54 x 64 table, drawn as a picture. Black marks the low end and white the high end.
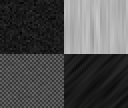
It is made of 2 by 2 panels. Panel 1,1: very low, fine-grained, faint in contrast. Panel 1,2: high, streaked downward, faint in contrast. Panel 2,1: low, checkered. Panel 2,2: very low, slanting up to the right, faint in contrast.
